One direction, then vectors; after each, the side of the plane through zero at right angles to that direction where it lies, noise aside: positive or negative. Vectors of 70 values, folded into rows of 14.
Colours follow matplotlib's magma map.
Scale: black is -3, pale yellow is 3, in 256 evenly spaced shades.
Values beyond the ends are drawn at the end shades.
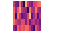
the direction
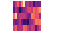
negative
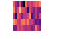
positive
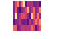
negative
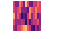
positive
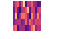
negative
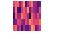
negative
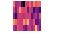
positive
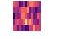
negative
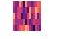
positive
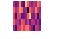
positive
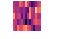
positive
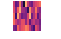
positive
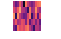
positive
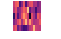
negative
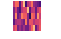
negative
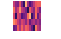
positive
